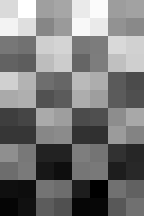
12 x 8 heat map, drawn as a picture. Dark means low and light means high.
Mirror symmetry: none. Slope: up to the top. Grain: checkered. Average level on the scale: 50%.
